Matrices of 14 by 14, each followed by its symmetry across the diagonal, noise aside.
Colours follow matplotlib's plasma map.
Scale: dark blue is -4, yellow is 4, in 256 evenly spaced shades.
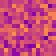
antisymmetric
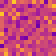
symmetric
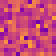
antisymmetric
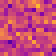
neither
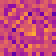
symmetric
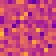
antisymmetric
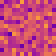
neither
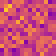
symmetric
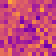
neither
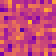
antisymmetric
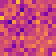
symmetric
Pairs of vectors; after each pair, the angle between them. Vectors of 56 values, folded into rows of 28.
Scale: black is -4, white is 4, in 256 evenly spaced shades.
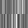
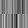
nearly opposite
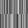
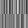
partly aligned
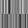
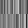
partly opposed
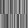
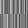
nearly opposite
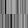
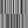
partly aligned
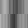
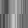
nearly opposite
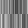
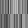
nearly opposite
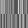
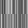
partly opposed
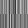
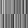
orthogonal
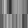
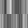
nearly opposite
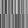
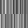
nearly opposite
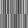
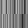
partly opposed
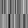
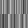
nearly opposite
